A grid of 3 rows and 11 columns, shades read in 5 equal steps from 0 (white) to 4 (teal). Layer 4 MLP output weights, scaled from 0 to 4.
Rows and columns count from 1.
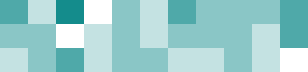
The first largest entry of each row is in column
3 11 3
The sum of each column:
6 5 7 2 6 4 6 5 6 4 6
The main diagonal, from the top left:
3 2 3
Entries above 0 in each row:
10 10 10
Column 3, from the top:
4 0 3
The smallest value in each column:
1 1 0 0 2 1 1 1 2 1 0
